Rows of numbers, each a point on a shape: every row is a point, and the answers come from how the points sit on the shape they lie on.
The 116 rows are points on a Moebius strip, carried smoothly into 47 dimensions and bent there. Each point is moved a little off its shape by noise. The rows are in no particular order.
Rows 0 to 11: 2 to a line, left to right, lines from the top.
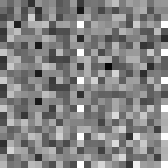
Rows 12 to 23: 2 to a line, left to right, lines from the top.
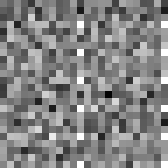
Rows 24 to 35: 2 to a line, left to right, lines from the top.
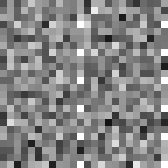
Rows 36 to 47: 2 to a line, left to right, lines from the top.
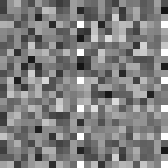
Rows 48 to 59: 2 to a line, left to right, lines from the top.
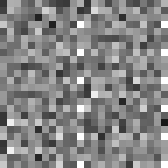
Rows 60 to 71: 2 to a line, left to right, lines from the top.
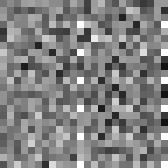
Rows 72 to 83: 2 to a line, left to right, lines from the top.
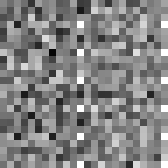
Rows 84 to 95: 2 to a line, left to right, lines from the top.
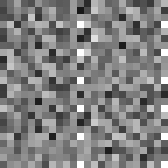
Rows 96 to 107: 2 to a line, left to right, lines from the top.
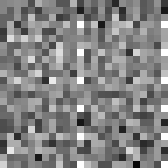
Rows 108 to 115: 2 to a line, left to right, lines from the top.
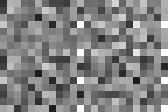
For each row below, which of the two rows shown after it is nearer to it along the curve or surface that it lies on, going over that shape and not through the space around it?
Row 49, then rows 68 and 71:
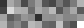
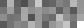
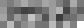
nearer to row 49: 68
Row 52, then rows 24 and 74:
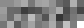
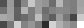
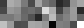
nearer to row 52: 24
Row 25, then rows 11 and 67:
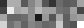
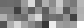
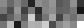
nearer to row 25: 67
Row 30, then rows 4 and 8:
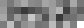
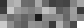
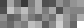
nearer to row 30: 8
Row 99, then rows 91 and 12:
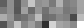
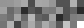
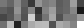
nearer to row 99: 91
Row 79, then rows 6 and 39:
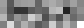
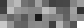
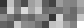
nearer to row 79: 39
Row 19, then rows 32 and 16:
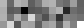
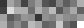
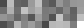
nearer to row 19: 16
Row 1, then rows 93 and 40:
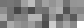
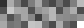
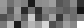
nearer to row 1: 40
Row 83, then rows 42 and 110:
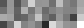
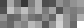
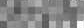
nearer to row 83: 110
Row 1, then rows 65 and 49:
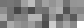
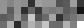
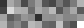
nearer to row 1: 65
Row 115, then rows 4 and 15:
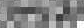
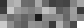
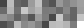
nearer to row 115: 15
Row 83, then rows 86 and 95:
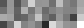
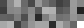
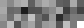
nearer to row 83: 95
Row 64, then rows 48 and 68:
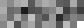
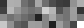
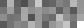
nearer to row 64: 68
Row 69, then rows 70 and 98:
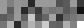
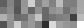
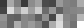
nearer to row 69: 70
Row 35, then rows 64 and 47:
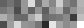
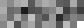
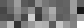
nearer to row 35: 64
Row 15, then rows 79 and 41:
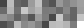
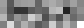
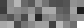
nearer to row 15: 79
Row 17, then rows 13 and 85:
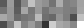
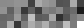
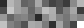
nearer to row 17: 13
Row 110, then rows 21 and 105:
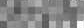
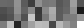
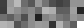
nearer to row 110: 21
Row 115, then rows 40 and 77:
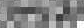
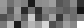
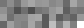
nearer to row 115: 77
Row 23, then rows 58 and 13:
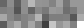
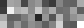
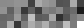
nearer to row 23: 13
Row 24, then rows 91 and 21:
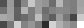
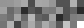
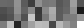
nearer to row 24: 91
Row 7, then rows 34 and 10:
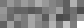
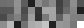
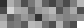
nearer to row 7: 34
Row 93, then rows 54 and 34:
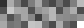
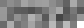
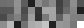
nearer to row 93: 34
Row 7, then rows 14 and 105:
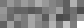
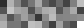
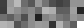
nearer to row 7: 105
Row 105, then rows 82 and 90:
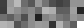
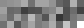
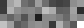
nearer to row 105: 90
